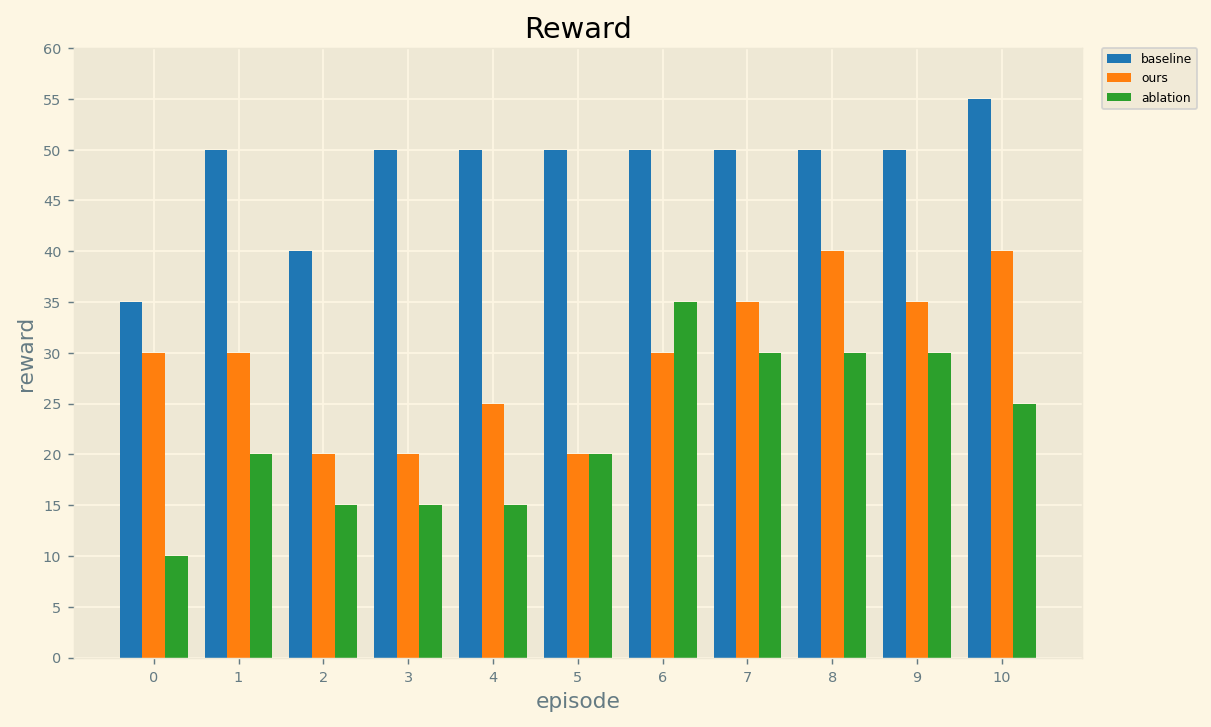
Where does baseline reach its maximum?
10
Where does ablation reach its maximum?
6
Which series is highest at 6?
baseline
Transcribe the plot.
Title: Reward
x-axis: episode, ticks 0 1 2 3 4 5 6 7 8 9 10
y-axis: reward, ticks 0 5 10 15 20 25 30 35 40 45 50 55 60
Legend: baseline, ours, ablation
Values:
baseline: 35 50 40 50 50 50 50 50 50 50 55
ours: 30 30 20 20 25 20 30 35 40 35 40
ablation: 10 20 15 15 15 20 35 30 30 30 25
